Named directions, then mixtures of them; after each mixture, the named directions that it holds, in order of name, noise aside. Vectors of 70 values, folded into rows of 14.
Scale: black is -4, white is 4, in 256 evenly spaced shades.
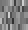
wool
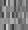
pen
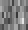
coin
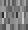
coin, pen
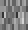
coin, pen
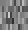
coin, wool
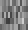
coin, wool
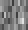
coin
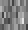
coin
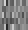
pen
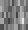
coin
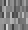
pen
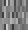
pen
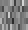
wool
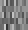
pen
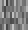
pen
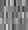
pen, wool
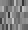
wool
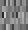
coin, pen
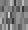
wool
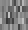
coin, wool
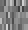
pen, wool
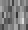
coin
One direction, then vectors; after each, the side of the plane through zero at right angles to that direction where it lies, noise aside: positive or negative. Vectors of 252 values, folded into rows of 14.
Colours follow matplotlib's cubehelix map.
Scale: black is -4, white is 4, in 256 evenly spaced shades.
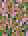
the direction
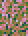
positive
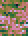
negative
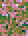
positive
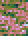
negative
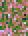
negative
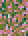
negative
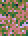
negative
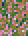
negative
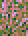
positive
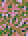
positive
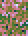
positive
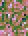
negative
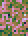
positive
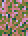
positive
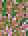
negative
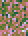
negative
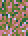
negative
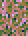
positive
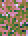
positive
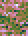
positive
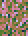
positive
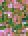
negative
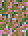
negative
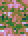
negative
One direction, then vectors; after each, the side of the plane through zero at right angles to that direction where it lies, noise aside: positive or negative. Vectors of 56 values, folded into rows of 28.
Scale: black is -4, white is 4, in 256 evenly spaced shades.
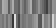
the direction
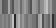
negative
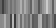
negative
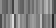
negative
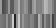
negative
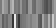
positive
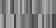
negative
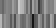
negative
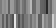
positive
